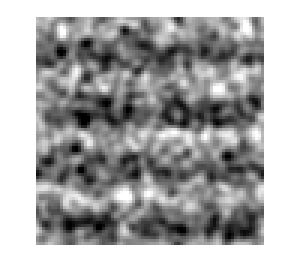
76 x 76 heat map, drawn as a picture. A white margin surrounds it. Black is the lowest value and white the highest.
Slope: none. Grain: blotchy. Histogram: bell-shaped. Stripes: horizontal, repeating 4 times. Ninth with the highest average: top right.
